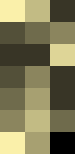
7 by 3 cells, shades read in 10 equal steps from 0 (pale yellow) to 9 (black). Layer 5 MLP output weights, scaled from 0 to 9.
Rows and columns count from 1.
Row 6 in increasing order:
2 4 5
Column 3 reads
7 4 1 7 7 5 9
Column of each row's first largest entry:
3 1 1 3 3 3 3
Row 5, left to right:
5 3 7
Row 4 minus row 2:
0 -1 3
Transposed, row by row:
0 6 7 6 5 4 0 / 2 5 7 4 3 2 3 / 7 4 1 7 7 5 9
